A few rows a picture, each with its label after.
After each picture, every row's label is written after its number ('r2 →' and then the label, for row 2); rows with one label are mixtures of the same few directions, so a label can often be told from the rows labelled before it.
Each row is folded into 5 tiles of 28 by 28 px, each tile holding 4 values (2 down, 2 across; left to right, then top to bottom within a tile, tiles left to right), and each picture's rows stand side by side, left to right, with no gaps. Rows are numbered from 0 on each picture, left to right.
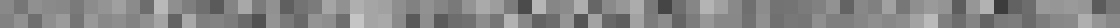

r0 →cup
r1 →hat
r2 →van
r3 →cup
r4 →cup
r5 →van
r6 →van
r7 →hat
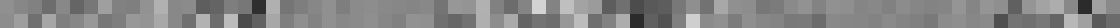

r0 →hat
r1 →van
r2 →van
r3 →cup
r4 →van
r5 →hat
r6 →van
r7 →cup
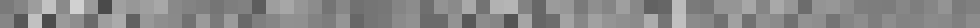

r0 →hat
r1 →van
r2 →van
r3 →hat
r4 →hat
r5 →hat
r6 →hat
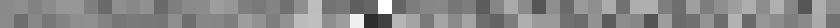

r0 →cup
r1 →hat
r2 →cup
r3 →cup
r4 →hat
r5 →hat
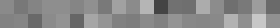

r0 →cup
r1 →hat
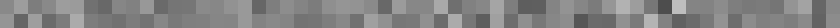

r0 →cup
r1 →hat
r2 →cup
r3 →cup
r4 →cup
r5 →hat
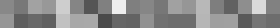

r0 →cup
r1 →cup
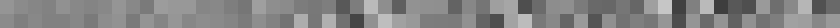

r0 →van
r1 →hat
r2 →cup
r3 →cup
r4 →hat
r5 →hat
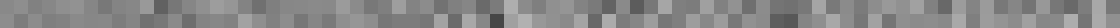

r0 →cup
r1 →hat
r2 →cup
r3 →cup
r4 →hat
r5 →van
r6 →hat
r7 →hat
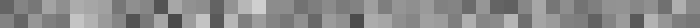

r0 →van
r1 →cup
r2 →cup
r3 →hat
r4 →cup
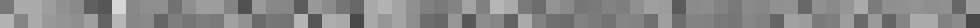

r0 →hat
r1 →cup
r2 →cup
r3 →hat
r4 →hat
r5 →cup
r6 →van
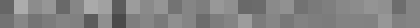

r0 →hat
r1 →cup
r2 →hat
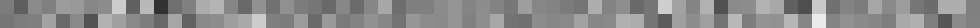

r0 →van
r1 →hat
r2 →hat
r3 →cup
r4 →cup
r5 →hat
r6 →cup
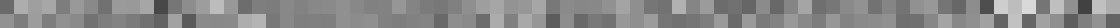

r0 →hat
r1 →hat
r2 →cup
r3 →van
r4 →cup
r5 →hat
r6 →cup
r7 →hat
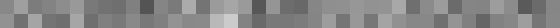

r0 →cup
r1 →van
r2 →van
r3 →cup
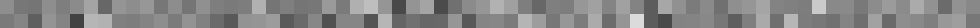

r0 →cup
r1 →van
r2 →hat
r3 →hat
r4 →cup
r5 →cup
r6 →hat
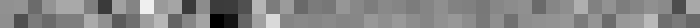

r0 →cup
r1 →van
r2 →hat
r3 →cup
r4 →van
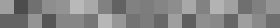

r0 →hat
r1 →hat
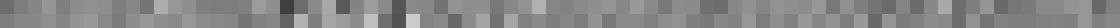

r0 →van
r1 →hat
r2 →van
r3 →cup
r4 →hat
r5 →van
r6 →hat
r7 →hat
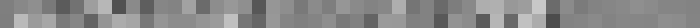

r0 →cup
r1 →van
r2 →van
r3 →van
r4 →hat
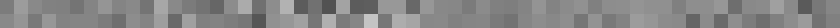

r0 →hat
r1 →hat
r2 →hat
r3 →van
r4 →van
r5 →cup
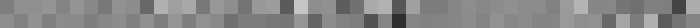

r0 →hat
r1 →hat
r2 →hat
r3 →van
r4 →van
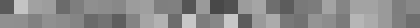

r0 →hat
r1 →hat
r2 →van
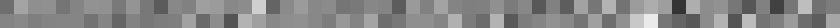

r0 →hat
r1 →van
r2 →van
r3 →cup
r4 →van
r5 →hat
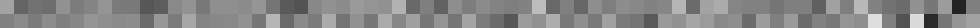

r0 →hat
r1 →van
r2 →van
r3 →van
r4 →van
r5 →van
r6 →cup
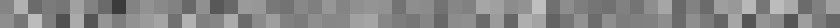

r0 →cup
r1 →hat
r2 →van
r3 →van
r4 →hat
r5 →hat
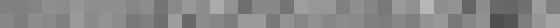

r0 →van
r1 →hat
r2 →hat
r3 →van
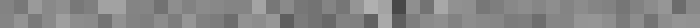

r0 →cup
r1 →van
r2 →hat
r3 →hat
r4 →cup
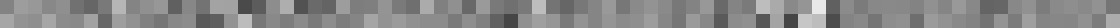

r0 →hat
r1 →cup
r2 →hat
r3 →van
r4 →van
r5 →van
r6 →cup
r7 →van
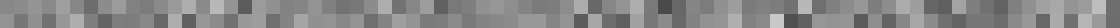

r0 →cup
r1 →hat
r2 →cup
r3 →hat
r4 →cup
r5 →cup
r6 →cup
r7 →van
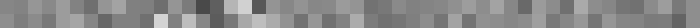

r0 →cup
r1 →cup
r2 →cup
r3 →hat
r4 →hat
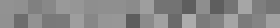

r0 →van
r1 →hat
